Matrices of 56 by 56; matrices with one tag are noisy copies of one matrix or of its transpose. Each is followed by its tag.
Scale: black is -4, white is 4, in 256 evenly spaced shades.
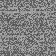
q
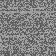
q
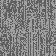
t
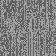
t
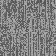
t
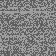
q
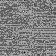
t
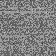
q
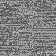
t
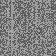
q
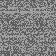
q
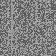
q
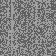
q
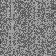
q
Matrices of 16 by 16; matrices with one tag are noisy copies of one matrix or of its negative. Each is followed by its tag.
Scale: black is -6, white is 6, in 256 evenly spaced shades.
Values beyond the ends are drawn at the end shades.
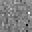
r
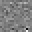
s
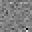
s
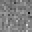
r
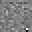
s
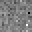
r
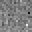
r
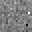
r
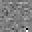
s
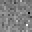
r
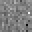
r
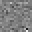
s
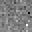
r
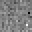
r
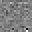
s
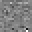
s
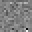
s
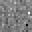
r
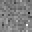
r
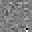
s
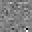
s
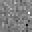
r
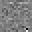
s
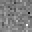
r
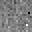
r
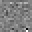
s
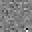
s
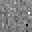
r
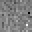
r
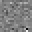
s
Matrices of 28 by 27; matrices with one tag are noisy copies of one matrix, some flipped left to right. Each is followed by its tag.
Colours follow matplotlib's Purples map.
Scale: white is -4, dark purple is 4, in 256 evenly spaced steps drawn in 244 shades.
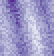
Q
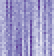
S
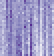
S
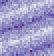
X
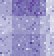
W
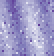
Q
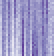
S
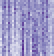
S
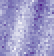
Q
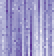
S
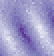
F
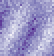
F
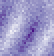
F
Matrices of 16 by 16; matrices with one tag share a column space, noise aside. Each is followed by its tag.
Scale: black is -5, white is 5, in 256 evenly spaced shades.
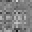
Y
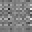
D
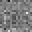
Y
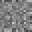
Y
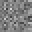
D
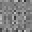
Y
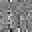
Y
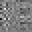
D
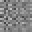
D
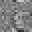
Y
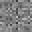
D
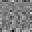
Y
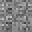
D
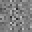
D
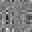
Y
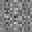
D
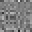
Y
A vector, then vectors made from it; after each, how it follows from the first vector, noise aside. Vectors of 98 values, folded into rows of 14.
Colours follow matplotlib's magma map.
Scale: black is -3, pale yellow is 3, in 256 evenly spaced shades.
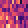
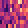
reversed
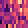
reversed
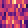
wrapped around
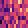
reversed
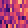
reversed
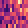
reversed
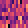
sign-scrambled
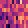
negated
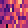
reversed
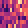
reversed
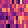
negated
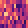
wrapped around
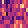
wrapped around
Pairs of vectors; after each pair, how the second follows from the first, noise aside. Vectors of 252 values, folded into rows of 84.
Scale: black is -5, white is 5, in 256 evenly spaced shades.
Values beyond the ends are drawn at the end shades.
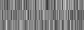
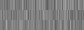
shrunk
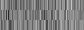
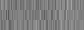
shrunk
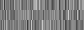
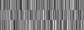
shuffled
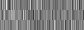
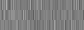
shrunk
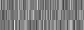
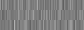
shrunk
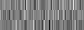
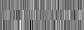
shuffled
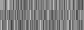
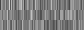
shuffled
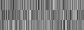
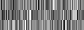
scaled up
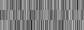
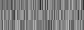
shuffled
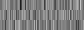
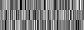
scaled up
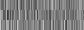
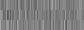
shrunk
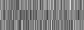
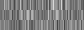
shuffled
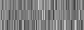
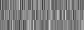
shuffled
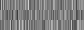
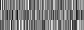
scaled up
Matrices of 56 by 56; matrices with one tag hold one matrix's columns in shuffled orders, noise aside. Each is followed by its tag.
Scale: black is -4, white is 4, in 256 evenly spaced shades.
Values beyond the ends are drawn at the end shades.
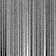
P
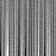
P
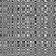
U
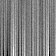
P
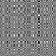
U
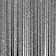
P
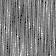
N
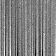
P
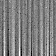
P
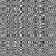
U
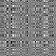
U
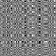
U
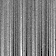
P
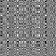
U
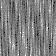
N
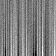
P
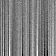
P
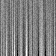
P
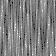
N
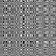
U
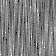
N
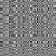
U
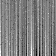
P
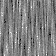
N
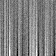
P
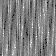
N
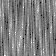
N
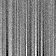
P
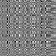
U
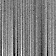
P
